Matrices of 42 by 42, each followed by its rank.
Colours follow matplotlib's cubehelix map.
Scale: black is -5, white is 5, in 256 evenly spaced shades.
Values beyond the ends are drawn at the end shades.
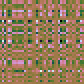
two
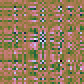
three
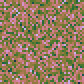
full rank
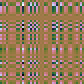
one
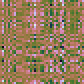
three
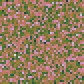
full rank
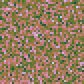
full rank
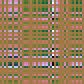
one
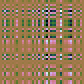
one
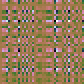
two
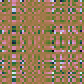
two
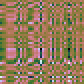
two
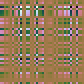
one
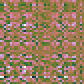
three
